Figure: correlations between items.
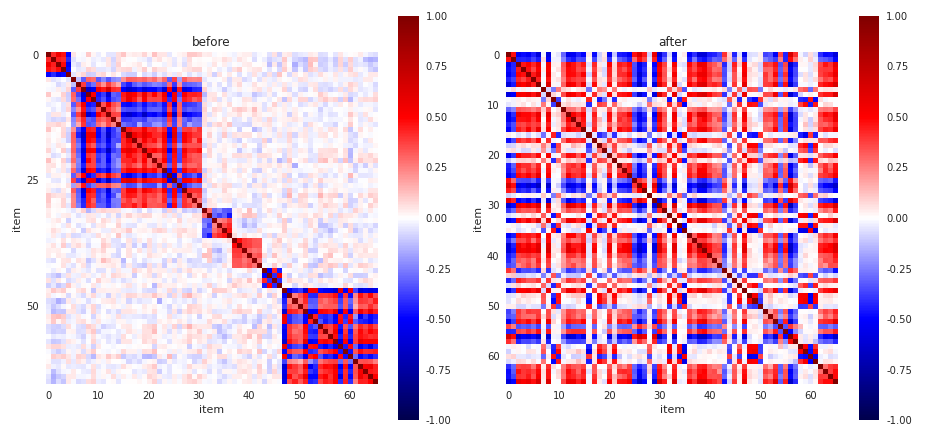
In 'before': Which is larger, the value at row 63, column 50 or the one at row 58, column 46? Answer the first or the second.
the first
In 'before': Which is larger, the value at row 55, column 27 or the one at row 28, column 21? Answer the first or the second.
the second
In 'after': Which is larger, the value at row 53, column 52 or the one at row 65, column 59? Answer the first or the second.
the first
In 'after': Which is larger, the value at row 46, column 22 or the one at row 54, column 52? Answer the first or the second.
the first
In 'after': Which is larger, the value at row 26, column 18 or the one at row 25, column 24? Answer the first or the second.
the first
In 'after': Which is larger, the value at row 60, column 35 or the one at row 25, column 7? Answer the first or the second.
the first
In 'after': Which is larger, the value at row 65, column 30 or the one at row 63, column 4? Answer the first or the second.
the first
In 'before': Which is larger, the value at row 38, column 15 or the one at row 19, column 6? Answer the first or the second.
the first
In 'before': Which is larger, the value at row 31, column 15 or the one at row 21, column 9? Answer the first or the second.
the second
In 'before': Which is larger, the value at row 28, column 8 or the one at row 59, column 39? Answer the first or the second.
the first
